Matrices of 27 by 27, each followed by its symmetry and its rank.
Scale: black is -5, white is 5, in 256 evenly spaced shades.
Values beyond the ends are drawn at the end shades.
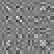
symmetric, rank three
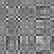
symmetric, rank three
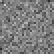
symmetric, full rank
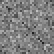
symmetric, full rank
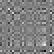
symmetric, rank two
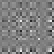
symmetric, rank two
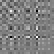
symmetric, rank two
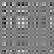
symmetric, rank one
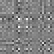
symmetric, rank three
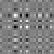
symmetric, rank one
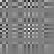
symmetric, rank one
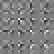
symmetric, rank two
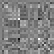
symmetric, rank three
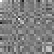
symmetric, rank three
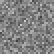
symmetric, full rank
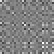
symmetric, rank three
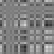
symmetric, rank one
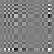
symmetric, rank one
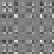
symmetric, rank two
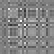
symmetric, rank two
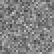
symmetric, full rank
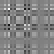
symmetric, rank one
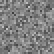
symmetric, full rank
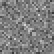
symmetric, full rank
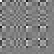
symmetric, rank two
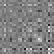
symmetric, rank three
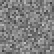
symmetric, full rank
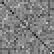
symmetric, full rank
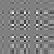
symmetric, rank one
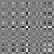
symmetric, rank one
